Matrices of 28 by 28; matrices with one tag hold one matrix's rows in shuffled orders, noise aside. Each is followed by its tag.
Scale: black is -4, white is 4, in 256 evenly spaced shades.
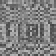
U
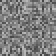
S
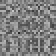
U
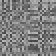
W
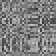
W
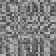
U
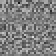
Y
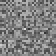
Y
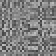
W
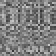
U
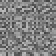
Y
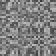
U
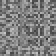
U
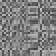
W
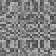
U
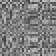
W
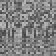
Y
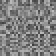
U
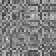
W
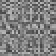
U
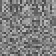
S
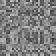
U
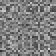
U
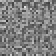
Y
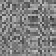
W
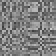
W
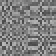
W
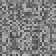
S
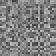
U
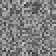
S
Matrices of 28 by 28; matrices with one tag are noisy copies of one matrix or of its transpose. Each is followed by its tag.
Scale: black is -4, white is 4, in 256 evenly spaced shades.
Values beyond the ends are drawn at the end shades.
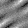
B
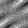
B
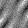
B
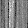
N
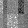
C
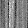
N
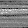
N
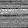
N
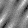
B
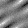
B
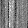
N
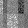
C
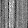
N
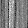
N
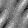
B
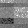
C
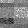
C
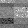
C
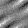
B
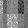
C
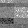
C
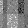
C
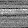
N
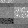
C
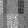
C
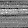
N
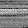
N
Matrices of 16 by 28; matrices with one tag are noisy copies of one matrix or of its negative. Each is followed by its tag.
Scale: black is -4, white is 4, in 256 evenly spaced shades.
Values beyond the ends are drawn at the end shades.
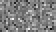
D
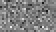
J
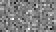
D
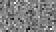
D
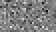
J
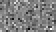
D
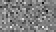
J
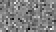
D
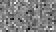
D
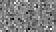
D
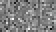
D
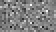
J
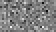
J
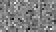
D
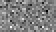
J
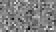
D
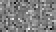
D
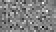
J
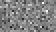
J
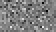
J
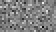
J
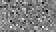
J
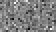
D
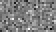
D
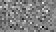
J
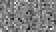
D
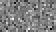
D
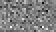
J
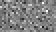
J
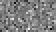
D
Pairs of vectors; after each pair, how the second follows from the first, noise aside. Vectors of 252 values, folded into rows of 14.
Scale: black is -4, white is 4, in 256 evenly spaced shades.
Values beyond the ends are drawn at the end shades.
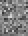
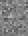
shrunk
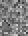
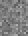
shrunk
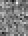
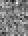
copied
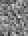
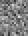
copied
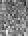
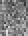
copied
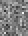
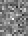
shuffled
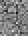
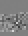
partly zeroed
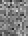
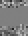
partly zeroed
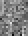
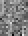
copied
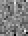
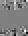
partly zeroed
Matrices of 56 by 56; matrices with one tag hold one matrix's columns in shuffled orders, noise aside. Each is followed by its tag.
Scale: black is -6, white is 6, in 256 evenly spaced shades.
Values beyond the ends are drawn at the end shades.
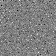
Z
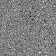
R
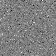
Z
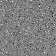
R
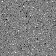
R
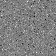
R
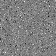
R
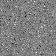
R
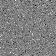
Z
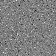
Z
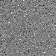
Z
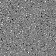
R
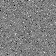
Z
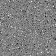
R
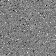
Z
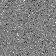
Z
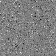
R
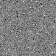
R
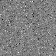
R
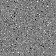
R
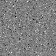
R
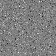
R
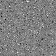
R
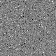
R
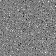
R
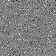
Z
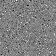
Z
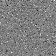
Z
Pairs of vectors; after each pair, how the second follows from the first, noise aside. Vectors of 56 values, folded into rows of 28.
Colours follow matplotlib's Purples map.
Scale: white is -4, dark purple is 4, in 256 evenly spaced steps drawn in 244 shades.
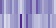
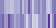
wrapped around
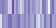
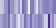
wrapped around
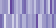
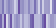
reversed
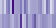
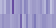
shrunk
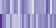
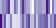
scaled up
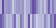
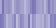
shrunk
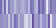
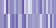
reversed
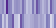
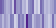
wrapped around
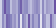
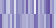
reversed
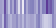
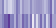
reversed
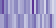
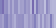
shrunk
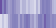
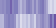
reversed
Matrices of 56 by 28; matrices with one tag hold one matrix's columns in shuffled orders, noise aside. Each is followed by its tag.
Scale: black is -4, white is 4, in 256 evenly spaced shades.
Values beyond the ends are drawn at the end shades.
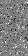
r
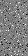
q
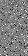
q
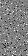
q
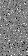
q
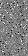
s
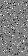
s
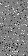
q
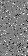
q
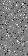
s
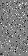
s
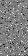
q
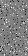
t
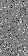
t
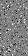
t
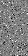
q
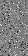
q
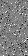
q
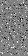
r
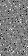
t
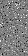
s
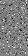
r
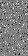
s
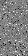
q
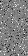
t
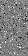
r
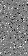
r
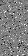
q
